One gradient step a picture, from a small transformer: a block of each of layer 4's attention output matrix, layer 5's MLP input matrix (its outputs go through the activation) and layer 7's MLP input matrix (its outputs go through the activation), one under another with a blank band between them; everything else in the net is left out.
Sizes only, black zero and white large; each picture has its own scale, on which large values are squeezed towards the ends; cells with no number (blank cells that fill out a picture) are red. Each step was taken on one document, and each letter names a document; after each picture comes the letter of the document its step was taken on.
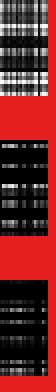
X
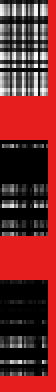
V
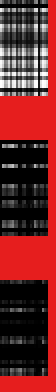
X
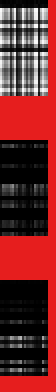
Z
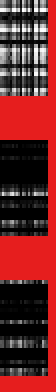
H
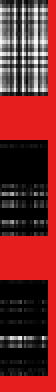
Z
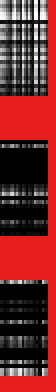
H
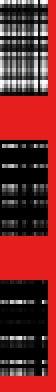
X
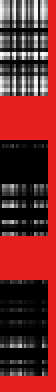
V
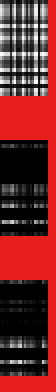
V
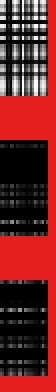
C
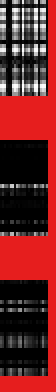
C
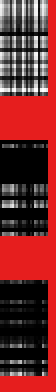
V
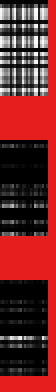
Z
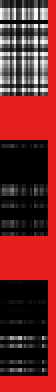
Z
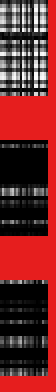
H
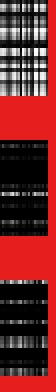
H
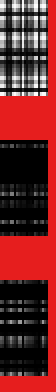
C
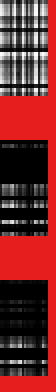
V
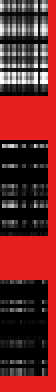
X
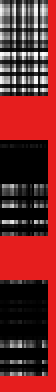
V
